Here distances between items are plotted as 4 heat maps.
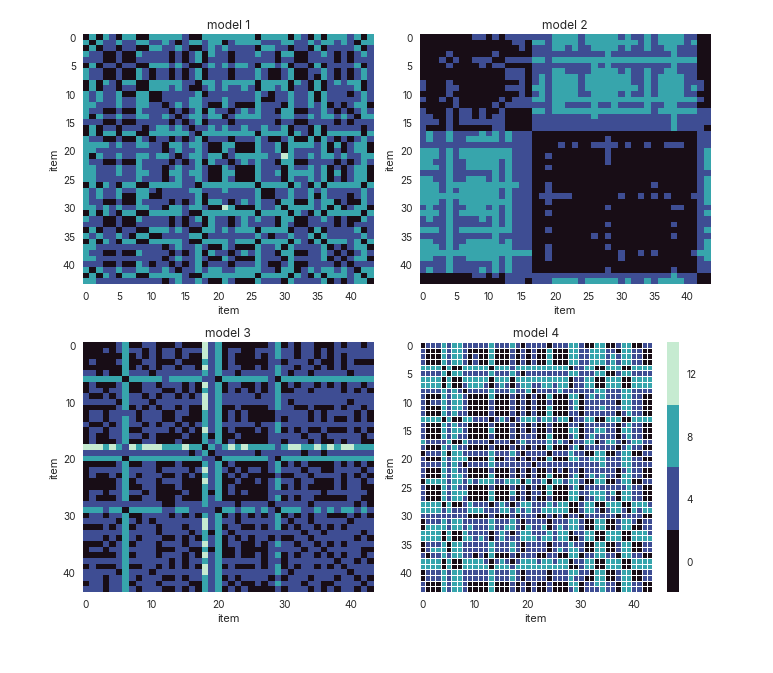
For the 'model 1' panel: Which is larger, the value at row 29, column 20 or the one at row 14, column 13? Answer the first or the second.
the first
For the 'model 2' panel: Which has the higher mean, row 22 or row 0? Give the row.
0
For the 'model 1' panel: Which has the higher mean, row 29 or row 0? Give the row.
0
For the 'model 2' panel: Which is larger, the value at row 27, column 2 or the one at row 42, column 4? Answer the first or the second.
the first
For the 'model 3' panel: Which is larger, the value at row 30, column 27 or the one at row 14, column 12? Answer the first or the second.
the second
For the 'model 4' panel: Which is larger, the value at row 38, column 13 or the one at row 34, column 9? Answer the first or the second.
the second
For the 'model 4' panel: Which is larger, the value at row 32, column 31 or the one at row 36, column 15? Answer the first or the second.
the second
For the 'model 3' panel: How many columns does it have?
44
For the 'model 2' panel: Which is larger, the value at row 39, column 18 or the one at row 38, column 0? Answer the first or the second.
the second
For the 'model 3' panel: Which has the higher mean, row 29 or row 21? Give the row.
29
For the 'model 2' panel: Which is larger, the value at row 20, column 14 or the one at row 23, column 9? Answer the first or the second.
the second
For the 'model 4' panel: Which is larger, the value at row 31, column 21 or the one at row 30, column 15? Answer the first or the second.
the first
